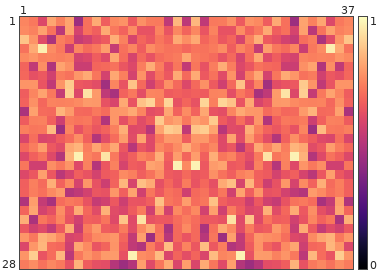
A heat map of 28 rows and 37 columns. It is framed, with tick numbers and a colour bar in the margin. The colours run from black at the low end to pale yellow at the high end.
Seam: none. Average level on the scale: 70%. Slope: none. Grain: fine. Histogram: bell-shaped. Mirror symmetry: left to right.
